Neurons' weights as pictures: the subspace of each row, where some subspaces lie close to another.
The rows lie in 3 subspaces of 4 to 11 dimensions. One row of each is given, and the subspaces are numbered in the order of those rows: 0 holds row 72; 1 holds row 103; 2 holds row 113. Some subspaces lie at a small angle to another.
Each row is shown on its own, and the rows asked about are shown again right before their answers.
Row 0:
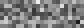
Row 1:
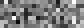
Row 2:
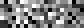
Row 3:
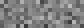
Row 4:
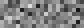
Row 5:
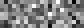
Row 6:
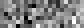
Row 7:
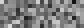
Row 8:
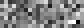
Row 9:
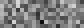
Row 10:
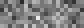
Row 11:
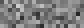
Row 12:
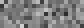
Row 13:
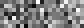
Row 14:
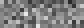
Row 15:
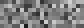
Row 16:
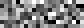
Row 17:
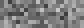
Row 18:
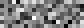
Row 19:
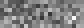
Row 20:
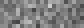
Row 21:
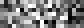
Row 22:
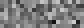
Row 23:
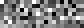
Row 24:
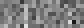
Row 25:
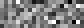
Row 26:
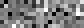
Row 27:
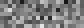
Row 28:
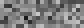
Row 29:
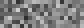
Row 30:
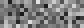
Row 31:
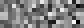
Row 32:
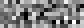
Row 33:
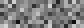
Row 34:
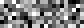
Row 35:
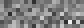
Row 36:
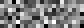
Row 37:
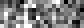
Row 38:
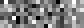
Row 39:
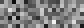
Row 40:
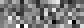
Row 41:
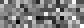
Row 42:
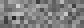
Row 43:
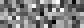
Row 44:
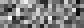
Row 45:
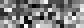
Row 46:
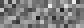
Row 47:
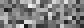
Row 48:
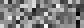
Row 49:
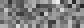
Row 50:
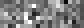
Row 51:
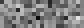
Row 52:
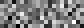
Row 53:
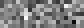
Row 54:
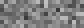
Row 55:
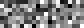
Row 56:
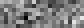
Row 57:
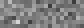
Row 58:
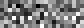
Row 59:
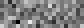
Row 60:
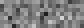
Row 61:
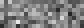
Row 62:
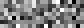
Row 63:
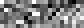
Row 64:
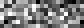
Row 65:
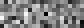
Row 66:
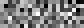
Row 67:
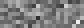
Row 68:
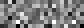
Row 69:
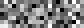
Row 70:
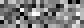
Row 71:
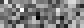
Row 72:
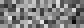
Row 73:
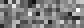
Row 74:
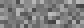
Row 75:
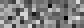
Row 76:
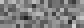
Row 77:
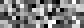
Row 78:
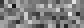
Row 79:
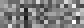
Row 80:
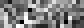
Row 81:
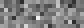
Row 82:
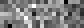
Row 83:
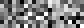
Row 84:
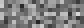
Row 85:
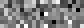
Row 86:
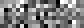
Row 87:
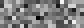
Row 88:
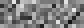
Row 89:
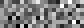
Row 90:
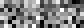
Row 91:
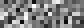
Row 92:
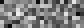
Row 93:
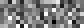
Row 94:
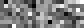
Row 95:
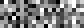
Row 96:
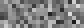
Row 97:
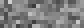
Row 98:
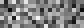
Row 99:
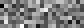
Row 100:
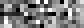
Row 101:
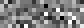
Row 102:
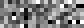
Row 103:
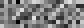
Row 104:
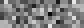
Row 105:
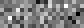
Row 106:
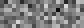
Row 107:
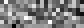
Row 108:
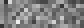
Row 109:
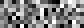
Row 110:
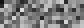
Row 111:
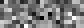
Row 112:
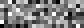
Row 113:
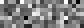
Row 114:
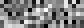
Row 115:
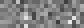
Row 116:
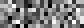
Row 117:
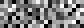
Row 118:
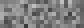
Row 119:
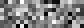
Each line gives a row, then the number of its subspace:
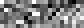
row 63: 2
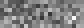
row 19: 0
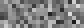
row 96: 1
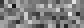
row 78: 0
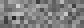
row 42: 0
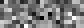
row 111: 0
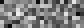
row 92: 0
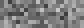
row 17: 0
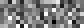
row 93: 1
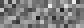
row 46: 2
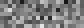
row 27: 2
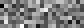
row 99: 2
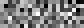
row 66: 2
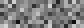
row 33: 1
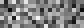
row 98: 1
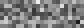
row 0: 2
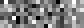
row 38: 1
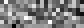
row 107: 2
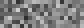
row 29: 2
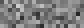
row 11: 0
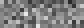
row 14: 2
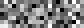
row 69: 1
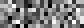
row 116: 0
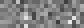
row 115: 0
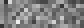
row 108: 1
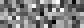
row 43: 1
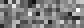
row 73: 2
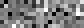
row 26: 2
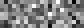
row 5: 1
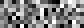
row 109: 1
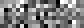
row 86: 0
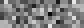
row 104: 1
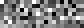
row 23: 2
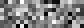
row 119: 1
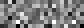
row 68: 1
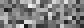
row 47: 2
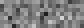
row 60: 2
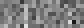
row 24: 0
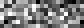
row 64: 2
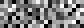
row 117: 1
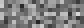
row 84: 0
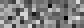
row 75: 2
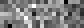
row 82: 0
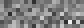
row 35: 2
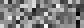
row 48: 2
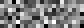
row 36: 1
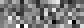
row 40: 1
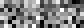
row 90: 2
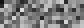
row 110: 2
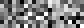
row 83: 2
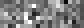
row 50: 0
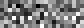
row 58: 0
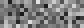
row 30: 0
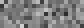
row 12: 2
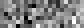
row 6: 0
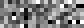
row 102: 0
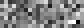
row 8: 1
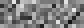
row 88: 0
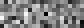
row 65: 2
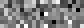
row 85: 0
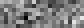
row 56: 2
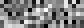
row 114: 2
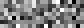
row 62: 0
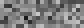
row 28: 2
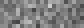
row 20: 0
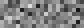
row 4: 2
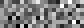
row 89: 1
